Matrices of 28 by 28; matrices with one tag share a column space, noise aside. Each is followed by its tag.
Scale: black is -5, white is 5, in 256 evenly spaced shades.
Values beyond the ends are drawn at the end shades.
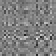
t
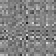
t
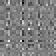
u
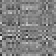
t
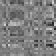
u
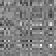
u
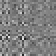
t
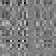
u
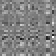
t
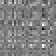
u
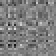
u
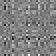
t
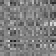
u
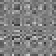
t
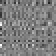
u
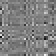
t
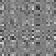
t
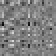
u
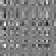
u
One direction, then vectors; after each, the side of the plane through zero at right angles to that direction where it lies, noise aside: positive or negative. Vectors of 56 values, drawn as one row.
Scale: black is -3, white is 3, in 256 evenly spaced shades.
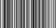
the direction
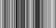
positive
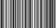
negative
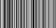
positive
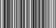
positive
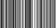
negative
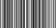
positive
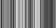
negative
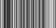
positive
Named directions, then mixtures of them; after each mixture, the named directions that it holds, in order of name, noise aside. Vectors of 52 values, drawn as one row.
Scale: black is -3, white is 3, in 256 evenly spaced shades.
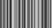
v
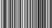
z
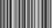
v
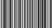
v, z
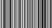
v, z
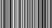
v, z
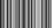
v, z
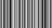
v, z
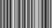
v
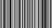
v, z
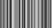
v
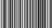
z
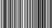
z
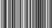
v, z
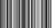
v, z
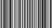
v, z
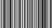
v, z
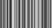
v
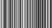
z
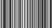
v, z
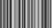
v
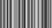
v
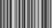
v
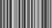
v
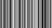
v, z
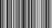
v, z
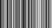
v, z
